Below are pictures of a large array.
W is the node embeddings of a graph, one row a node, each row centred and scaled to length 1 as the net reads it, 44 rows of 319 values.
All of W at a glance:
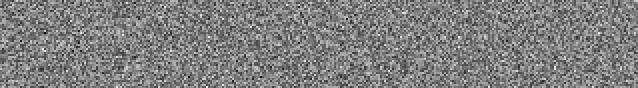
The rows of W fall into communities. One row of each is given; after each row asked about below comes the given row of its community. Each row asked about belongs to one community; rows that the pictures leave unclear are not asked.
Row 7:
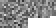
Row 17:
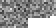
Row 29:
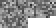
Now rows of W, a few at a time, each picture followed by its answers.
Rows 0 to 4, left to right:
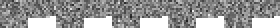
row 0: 7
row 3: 29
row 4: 17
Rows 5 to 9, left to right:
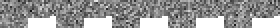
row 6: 17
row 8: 7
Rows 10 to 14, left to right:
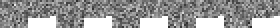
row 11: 17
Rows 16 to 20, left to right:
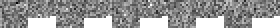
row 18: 7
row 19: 7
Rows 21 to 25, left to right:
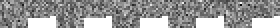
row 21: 29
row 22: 17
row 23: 7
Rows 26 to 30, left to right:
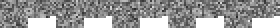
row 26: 29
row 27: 7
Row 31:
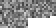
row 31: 29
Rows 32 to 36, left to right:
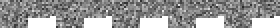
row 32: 29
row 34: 17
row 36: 29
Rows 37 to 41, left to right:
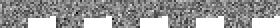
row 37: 17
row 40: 29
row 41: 17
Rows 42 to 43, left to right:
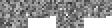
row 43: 17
